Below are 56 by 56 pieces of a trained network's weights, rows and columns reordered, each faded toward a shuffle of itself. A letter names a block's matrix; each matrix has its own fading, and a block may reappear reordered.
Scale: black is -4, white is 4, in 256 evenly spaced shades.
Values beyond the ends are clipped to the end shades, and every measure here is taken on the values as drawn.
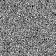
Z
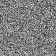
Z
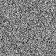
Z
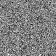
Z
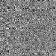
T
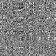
T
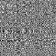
T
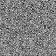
Z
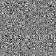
T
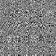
T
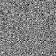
T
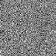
T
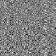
T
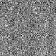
T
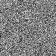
Z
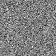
Z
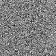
Z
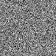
Z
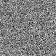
Z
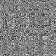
T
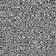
T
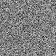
Z
